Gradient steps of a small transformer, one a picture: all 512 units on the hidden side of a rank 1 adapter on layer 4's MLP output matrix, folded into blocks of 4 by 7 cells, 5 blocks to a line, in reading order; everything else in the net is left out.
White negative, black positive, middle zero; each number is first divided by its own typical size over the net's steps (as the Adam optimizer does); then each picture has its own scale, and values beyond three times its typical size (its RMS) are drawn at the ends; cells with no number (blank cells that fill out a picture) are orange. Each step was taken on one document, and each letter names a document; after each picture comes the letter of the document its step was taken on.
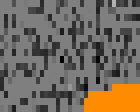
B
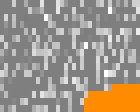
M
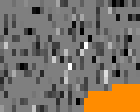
B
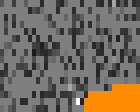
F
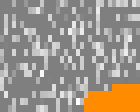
F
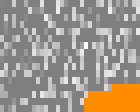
M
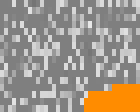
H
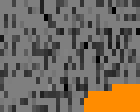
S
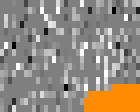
S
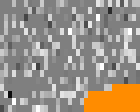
H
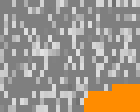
F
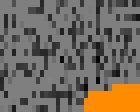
B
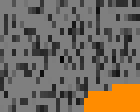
B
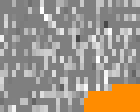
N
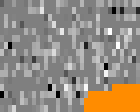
S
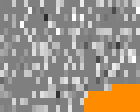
M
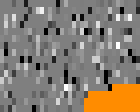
H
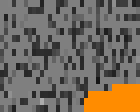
F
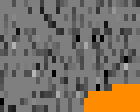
N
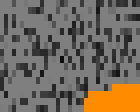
B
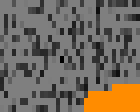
B
